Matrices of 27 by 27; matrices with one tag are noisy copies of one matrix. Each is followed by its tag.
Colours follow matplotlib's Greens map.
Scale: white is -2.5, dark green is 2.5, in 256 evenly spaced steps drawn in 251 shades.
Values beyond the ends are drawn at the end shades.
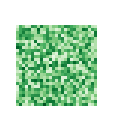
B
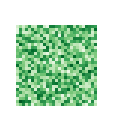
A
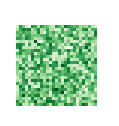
B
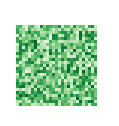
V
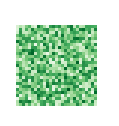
A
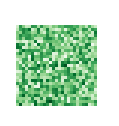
B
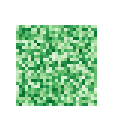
B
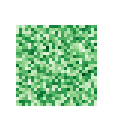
A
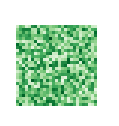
B
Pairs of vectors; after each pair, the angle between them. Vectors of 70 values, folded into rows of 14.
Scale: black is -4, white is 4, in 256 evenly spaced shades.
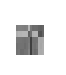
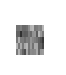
partly opposed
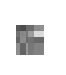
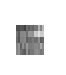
nearly parallel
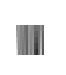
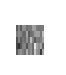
partly opposed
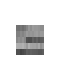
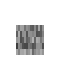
partly opposed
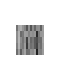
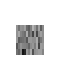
orthogonal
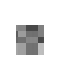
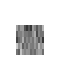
partly aligned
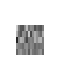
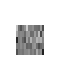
partly aligned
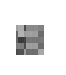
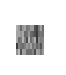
orthogonal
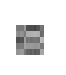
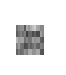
nearly opposite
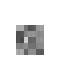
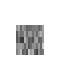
partly aligned
